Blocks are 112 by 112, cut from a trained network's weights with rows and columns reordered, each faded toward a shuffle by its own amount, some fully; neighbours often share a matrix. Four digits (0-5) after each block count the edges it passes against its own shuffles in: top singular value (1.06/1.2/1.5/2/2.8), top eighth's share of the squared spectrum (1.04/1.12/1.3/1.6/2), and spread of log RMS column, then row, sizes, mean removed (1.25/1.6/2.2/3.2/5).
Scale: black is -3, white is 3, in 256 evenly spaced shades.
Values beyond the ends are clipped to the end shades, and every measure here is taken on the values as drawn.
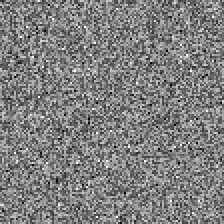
0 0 0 0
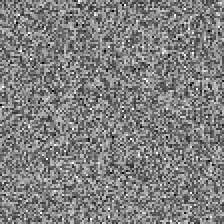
0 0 0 0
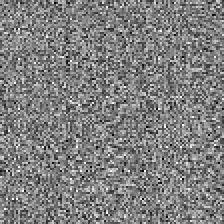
4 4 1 2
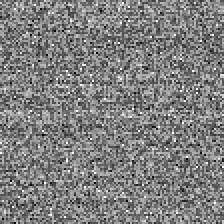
2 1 0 0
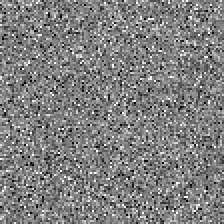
2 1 0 0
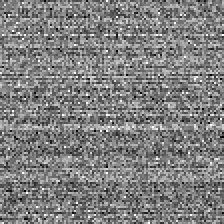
4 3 0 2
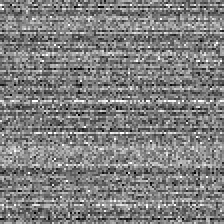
5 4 1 3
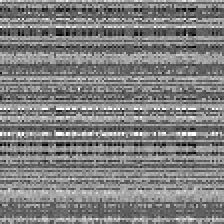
5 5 3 4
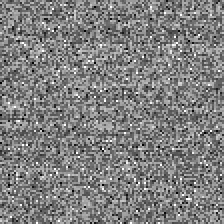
2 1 0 0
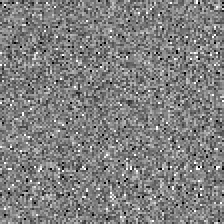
2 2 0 2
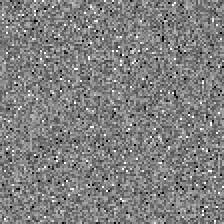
0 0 0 0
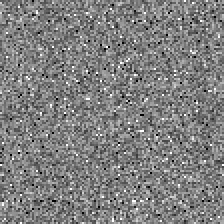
1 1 0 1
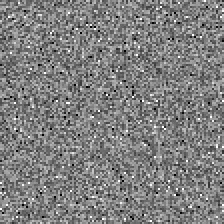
0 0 0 0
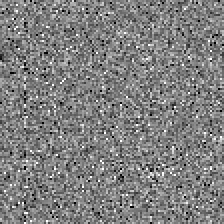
3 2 1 1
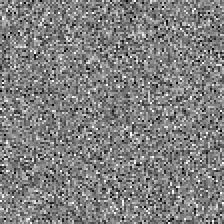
1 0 0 0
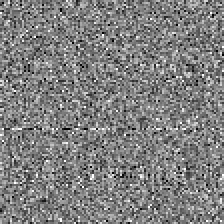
3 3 0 2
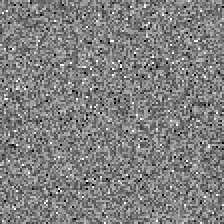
1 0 0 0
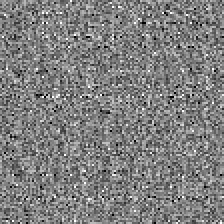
4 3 1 3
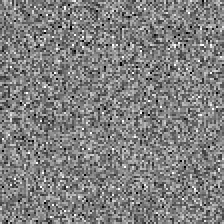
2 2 0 1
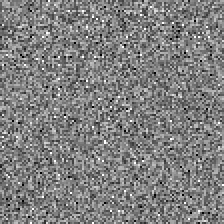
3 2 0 1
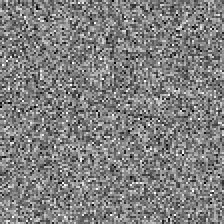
2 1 0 0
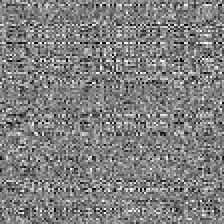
5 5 1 4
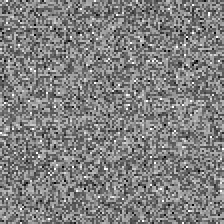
1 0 0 0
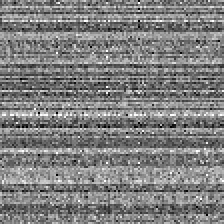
5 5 2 4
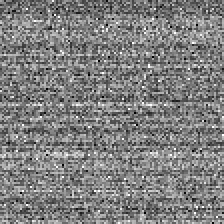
4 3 0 1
